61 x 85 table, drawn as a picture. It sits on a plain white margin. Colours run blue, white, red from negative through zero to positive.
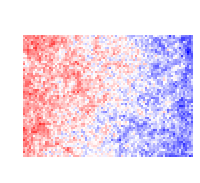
Slope: up to the left. Stripes: none. Average level on the scale: 50%.
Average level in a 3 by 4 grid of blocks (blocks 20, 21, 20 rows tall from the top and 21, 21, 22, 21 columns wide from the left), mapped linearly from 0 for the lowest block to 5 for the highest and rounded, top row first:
5430
5420
5310
